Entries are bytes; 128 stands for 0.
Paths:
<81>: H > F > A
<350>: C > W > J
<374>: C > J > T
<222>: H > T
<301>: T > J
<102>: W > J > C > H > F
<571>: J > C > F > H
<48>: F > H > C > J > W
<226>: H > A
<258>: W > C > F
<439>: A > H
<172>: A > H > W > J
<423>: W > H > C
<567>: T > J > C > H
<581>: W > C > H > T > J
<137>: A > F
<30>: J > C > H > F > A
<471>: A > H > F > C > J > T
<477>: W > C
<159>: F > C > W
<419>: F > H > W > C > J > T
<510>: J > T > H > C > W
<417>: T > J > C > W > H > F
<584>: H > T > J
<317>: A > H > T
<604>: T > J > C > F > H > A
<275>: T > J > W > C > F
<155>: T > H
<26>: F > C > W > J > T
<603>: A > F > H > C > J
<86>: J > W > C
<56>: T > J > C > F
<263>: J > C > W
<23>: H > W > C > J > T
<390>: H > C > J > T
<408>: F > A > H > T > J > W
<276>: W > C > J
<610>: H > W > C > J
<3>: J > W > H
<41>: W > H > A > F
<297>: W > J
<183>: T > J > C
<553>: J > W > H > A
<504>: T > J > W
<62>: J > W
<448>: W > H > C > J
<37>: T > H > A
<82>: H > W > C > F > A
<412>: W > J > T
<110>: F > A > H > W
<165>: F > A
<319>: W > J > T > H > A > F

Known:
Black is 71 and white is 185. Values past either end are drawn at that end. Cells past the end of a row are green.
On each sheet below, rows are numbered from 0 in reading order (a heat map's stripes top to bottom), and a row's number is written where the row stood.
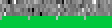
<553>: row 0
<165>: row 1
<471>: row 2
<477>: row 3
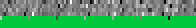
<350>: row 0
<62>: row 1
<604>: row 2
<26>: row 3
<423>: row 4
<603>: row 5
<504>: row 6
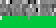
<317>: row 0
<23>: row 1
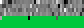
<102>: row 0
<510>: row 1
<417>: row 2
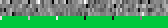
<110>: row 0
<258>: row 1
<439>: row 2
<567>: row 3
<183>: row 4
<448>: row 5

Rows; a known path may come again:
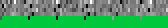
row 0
<604>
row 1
<301>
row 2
<567>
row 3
<584>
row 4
<297>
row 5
<276>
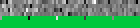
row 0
<419>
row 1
<504>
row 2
<110>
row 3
<275>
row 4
<137>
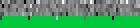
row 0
<56>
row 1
<510>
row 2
<222>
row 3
<408>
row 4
<37>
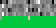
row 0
<390>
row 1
<82>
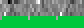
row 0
<3>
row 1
<477>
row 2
<62>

